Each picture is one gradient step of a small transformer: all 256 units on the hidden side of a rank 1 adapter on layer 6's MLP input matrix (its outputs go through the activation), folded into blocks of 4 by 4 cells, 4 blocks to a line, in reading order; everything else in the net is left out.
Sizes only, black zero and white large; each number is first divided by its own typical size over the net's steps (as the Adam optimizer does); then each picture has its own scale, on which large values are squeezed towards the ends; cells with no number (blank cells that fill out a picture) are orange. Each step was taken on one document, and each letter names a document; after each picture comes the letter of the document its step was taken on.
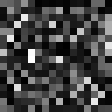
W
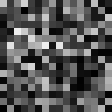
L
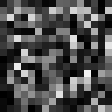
W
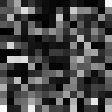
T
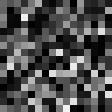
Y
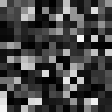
T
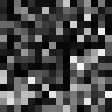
Y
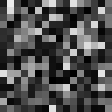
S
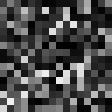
Y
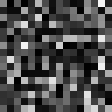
L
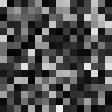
L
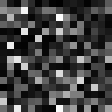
T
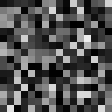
S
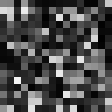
T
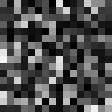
L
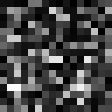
W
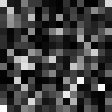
T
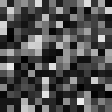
L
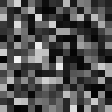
L
